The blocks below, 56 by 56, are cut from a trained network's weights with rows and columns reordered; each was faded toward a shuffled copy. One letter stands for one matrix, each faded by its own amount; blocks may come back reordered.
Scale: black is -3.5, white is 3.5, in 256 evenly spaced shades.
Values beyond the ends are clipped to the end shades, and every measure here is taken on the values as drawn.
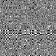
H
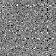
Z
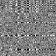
H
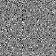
Z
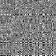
H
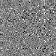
Z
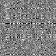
H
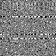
H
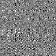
Z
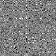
Z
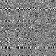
H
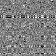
H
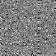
Z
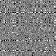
H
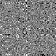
Z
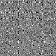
Z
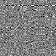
H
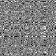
H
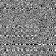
H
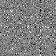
Z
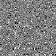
Z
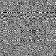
H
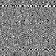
H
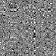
Z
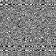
H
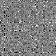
Z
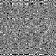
H
